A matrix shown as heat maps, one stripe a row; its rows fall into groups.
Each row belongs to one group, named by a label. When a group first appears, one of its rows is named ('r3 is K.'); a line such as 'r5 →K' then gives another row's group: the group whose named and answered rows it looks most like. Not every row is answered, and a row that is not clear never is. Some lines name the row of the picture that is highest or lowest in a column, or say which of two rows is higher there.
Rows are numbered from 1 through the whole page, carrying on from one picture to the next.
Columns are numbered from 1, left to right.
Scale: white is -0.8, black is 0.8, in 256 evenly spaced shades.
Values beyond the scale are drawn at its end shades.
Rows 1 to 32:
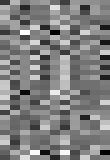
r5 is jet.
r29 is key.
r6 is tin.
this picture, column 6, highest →7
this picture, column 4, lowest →31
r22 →key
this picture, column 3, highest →19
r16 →tin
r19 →jet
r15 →key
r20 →key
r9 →tin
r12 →tin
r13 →key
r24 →jet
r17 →key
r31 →tin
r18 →key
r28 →key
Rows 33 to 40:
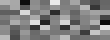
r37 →tin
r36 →tin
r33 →jet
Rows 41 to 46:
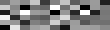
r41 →tin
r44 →key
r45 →jet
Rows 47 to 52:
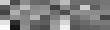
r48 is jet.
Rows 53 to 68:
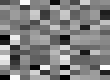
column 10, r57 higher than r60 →Yes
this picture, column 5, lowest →66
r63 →jet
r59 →tin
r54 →jet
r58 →jet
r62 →key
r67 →tin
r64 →key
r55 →tin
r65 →key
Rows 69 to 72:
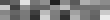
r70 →key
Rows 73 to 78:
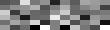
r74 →tin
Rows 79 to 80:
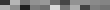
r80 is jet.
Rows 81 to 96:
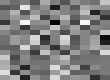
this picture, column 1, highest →85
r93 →key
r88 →tin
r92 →key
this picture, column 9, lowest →85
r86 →jet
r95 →key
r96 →jet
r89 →tin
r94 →jet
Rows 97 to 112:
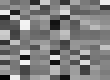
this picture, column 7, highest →112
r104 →key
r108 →jet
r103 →key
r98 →tin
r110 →jet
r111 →jet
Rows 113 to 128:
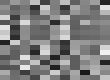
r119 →key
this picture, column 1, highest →121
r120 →key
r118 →key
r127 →jet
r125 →tin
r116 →key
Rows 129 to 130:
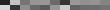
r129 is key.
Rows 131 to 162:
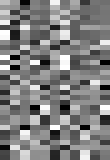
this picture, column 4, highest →152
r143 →tin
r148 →tin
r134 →jet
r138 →key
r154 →tin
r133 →key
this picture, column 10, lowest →147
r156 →jet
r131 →jet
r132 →jet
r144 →key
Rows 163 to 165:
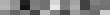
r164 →jet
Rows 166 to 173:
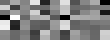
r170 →key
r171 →key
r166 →tin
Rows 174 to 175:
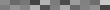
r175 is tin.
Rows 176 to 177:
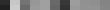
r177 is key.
